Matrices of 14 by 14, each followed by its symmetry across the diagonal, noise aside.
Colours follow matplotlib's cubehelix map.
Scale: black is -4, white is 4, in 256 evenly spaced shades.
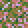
symmetric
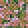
antisymmetric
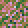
symmetric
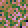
symmetric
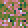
antisymmetric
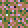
antisymmetric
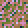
symmetric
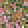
antisymmetric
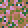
symmetric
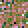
antisymmetric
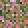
antisymmetric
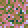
symmetric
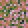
symmetric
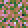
antisymmetric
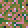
symmetric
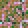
symmetric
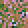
antisymmetric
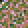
symmetric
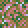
symmetric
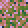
symmetric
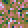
antisymmetric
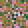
antisymmetric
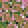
antisymmetric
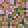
symmetric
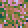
antisymmetric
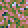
antisymmetric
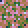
symmetric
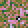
symmetric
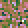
antisymmetric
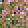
antisymmetric
